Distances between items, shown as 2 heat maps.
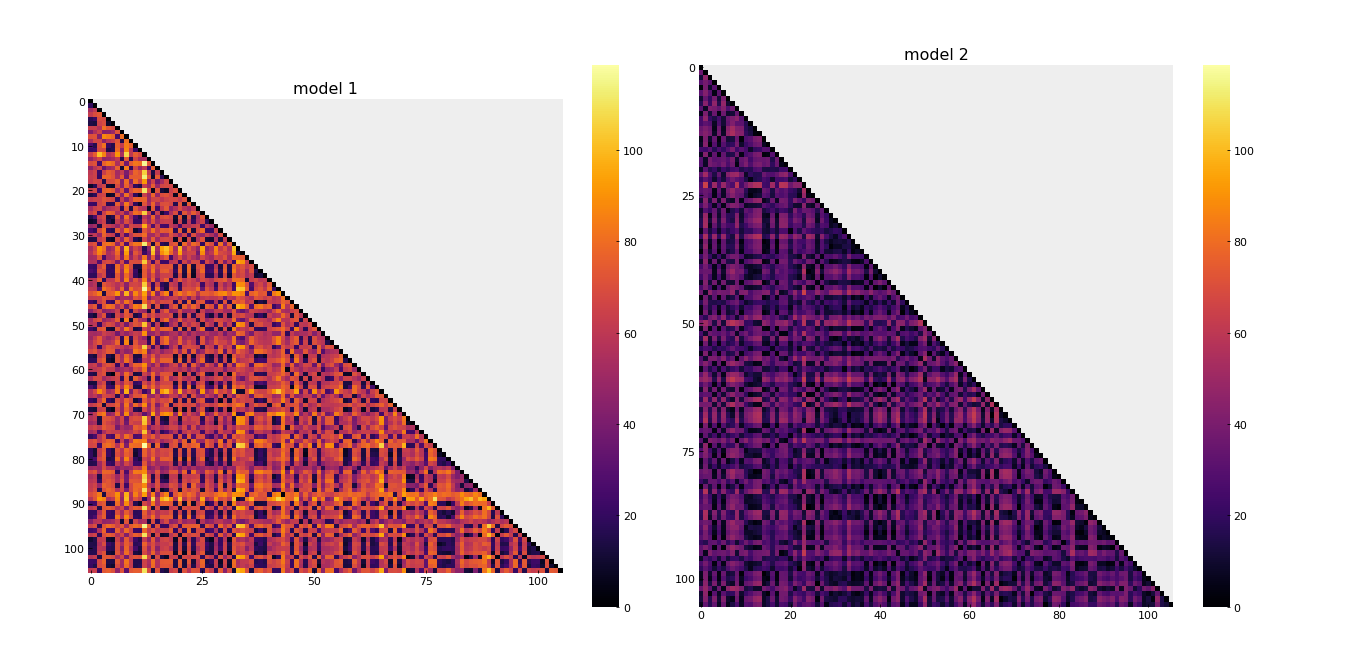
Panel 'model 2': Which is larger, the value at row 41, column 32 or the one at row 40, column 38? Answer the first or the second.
the second
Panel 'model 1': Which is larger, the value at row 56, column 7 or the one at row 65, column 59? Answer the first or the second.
the second
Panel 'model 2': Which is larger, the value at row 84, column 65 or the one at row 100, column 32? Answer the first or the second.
the first
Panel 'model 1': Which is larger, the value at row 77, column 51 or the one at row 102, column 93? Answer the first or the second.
the first
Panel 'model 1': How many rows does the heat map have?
106
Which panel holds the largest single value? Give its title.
model 1
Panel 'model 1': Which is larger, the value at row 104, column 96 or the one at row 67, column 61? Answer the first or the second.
the first
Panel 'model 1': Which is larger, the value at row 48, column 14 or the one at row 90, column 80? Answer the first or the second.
the first
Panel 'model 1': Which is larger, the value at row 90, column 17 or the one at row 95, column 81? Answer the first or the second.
the first
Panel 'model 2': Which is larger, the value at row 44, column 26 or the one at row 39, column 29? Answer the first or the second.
the first
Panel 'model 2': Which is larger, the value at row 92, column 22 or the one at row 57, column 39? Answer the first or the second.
the second
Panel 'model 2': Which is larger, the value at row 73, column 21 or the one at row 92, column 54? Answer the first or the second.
the first
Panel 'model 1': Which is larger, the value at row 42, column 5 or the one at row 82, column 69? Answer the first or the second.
the first
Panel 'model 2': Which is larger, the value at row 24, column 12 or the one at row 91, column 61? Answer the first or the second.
the second
